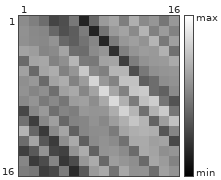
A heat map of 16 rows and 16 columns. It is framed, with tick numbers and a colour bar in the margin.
Grain: diagonal, down to the right. Calmest part: top left. Ninth with the highest average: centre.
